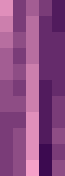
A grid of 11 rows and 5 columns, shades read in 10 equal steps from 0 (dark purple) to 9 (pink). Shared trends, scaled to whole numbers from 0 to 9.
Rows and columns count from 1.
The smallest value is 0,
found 2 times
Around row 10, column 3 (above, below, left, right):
8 9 4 0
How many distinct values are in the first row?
4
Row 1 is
8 3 5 3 1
